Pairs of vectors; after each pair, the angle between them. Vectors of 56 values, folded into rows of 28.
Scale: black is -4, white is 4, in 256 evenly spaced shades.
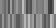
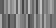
partly opposed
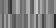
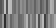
partly opposed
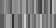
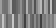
nearly opposite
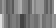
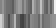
nearly parallel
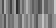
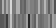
partly opposed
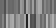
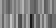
orthogonal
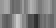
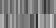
orthogonal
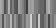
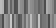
nearly parallel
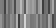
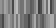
partly opposed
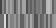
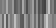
partly aligned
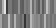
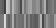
partly opposed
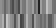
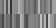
partly opposed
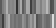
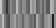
nearly opposite
